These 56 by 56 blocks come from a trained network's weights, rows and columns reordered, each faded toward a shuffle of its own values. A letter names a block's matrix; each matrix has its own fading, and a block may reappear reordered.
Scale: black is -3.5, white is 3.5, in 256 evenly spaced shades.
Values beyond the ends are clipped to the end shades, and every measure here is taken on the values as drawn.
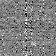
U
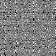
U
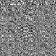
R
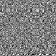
R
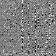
U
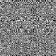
R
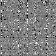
U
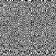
R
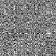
R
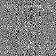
U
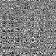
R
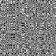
R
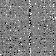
U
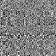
R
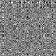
R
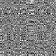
R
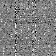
U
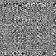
R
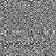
R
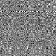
R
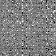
U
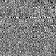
R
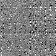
U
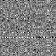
R
